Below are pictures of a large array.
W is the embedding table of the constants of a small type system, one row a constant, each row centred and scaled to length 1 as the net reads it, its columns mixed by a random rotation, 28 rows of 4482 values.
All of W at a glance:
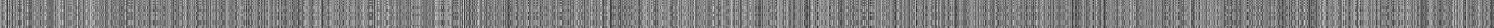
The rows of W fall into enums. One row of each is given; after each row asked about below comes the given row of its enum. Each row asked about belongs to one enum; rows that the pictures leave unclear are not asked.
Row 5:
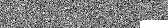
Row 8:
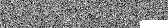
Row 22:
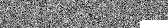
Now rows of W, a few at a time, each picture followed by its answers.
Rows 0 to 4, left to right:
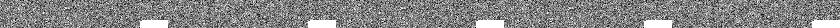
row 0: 5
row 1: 22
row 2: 5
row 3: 5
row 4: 22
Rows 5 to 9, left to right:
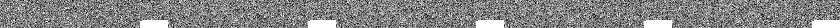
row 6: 8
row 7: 8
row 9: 22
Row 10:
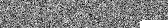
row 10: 22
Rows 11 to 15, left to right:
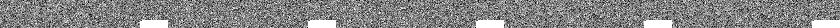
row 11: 22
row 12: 5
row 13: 5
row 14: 8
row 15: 8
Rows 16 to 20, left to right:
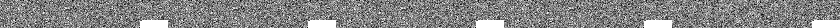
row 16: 5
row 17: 5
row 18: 5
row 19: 5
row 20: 22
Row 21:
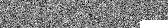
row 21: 22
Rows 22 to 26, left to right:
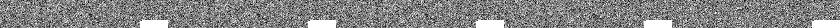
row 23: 22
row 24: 22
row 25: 8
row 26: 5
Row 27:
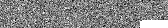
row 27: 5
